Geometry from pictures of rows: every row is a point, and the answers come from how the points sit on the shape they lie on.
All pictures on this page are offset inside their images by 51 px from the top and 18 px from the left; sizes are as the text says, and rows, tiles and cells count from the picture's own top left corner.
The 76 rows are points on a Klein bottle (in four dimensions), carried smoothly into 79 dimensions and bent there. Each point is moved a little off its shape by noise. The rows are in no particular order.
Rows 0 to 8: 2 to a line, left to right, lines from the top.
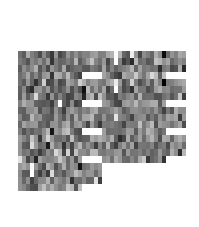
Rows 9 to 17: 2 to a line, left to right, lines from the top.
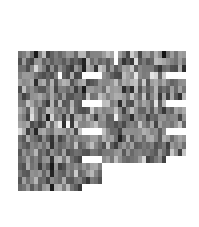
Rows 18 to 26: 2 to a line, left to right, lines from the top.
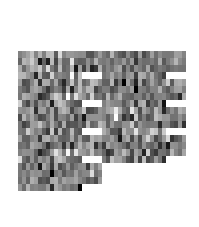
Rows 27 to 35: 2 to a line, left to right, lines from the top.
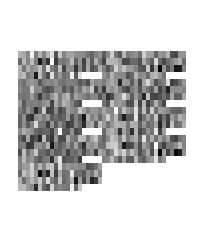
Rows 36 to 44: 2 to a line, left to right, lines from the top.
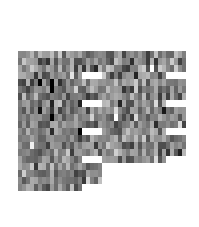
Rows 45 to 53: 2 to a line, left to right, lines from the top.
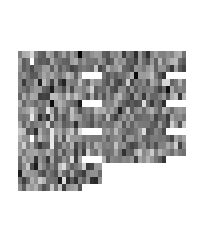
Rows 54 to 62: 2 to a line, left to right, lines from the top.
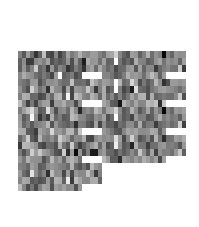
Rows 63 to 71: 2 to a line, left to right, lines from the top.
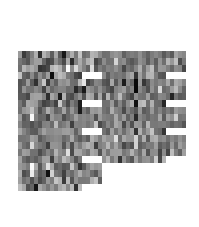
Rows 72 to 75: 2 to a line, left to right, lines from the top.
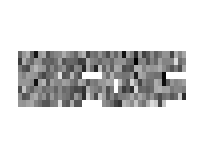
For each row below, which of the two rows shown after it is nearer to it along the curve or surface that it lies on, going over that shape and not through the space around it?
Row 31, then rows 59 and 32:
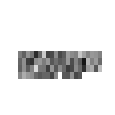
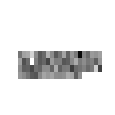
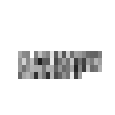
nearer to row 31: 32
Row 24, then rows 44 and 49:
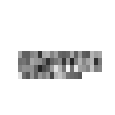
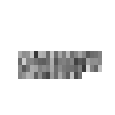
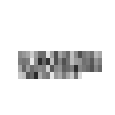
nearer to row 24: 49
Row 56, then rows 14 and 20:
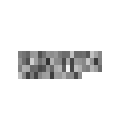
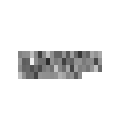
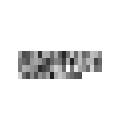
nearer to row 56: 20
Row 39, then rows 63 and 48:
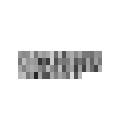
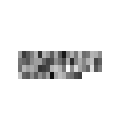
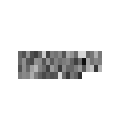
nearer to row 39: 48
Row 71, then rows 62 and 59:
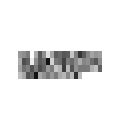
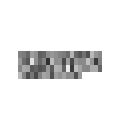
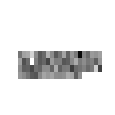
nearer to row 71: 59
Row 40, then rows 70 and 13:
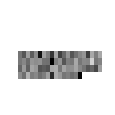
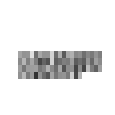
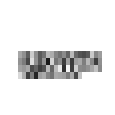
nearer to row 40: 13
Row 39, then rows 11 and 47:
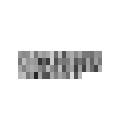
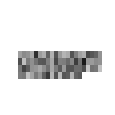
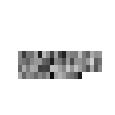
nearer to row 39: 11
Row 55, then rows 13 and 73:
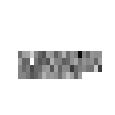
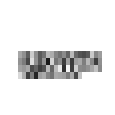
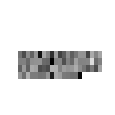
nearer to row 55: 13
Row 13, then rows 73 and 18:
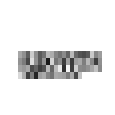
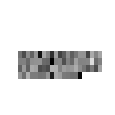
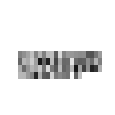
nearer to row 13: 73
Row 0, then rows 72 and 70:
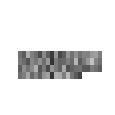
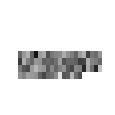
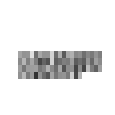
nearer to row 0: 72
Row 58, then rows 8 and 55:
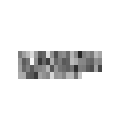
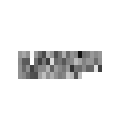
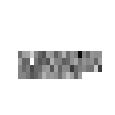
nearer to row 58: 55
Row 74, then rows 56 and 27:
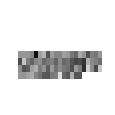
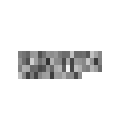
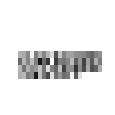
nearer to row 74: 27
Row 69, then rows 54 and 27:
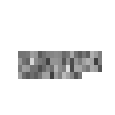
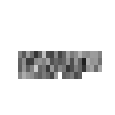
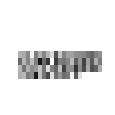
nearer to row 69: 54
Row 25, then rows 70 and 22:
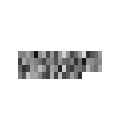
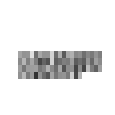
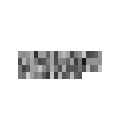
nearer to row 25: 22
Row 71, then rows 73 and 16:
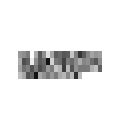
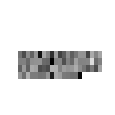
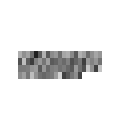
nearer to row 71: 73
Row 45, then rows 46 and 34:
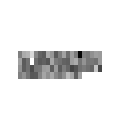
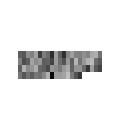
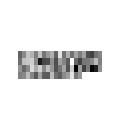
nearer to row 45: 46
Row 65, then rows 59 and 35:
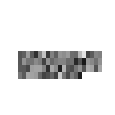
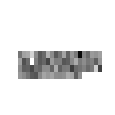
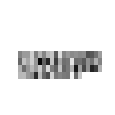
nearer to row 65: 35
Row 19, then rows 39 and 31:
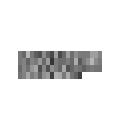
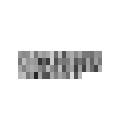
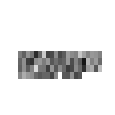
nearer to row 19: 31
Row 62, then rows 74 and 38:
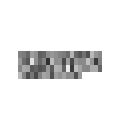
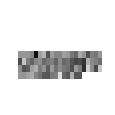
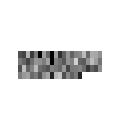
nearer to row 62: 38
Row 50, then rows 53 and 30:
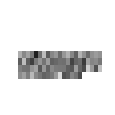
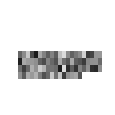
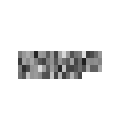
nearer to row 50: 30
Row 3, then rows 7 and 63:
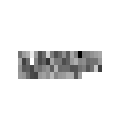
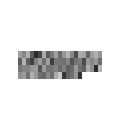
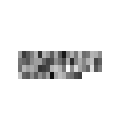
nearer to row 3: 63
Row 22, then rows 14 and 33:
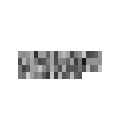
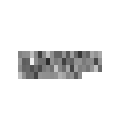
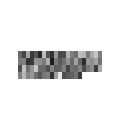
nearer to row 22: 33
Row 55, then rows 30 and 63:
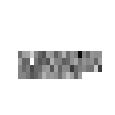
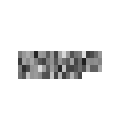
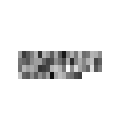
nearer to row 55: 63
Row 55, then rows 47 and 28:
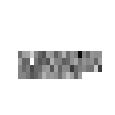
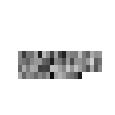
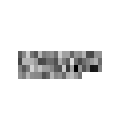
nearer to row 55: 47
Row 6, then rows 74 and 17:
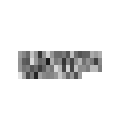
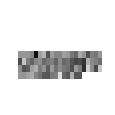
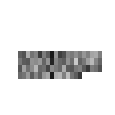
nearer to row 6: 17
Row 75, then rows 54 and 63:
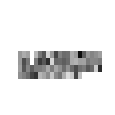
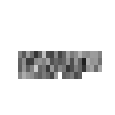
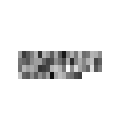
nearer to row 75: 63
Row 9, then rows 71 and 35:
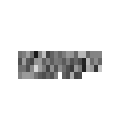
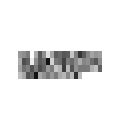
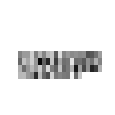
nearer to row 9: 35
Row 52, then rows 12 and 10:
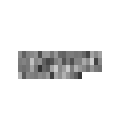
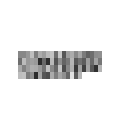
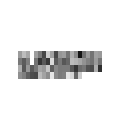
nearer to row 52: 10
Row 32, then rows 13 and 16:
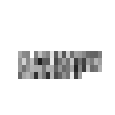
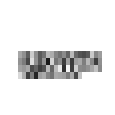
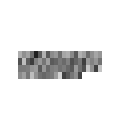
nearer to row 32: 16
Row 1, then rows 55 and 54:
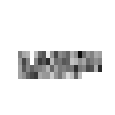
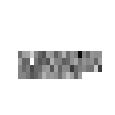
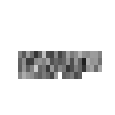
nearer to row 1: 55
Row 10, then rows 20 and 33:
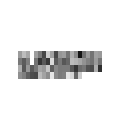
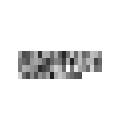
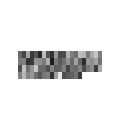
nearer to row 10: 20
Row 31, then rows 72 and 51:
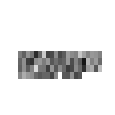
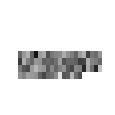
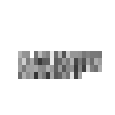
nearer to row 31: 72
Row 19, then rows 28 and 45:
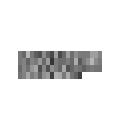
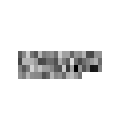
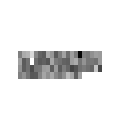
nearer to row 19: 45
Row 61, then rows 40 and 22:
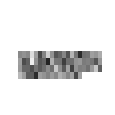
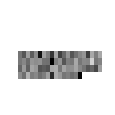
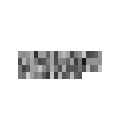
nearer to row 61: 40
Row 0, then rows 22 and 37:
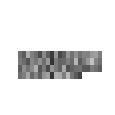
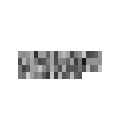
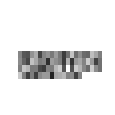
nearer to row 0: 37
